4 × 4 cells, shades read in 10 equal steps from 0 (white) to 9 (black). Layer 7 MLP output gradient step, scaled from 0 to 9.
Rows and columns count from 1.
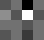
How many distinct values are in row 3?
2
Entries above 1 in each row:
4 3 4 4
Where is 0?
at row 2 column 3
